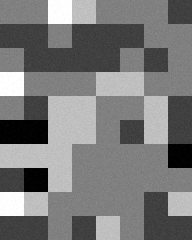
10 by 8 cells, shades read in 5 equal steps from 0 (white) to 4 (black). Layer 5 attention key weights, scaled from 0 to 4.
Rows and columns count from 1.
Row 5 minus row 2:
-1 0 -1 -2 -1 -1 -1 1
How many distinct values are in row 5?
3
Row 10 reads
3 3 2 3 1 2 3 3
